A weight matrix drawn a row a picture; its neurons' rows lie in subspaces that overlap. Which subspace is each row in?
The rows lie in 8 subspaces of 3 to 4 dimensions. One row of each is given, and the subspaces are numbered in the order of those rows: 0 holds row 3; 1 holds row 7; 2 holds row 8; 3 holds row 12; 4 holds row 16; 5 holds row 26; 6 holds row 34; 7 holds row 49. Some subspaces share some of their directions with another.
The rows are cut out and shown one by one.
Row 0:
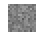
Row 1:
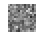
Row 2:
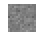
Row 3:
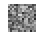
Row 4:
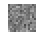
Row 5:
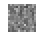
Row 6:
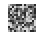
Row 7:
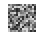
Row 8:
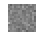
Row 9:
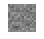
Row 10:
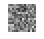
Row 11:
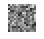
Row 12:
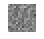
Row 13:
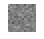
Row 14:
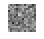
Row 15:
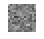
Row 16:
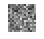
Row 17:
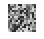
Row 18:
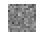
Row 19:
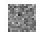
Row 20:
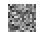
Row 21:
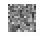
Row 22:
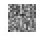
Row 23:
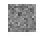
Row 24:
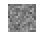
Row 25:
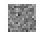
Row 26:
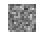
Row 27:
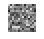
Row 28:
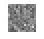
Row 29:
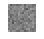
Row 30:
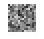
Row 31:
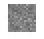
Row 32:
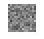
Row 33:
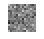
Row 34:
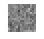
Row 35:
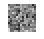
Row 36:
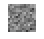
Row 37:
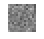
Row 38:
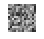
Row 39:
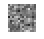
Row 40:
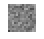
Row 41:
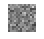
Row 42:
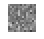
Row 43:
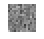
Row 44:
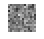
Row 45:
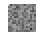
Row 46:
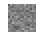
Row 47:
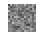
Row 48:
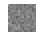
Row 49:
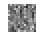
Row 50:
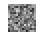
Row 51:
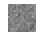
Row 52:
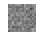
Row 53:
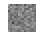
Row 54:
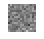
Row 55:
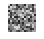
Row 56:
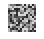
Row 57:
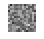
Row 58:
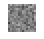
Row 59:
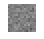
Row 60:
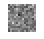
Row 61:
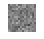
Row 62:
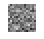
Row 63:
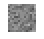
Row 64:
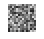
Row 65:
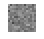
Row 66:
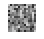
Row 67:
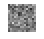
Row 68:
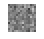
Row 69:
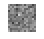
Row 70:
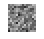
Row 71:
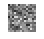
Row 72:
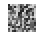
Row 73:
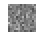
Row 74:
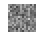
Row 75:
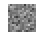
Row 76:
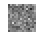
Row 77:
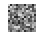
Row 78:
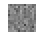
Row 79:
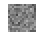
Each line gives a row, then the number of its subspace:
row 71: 4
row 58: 2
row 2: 6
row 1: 6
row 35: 6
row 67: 4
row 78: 7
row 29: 5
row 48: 6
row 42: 6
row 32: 1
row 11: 1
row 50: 7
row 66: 7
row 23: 4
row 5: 7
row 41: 1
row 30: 6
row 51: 7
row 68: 6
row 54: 2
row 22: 3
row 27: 5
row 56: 1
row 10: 0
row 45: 3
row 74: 3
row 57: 2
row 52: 5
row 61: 3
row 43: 3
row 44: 4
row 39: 6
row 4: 3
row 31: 4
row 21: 7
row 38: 5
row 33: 2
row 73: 6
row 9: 5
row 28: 7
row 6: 6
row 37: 4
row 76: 4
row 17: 3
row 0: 0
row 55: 2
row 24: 2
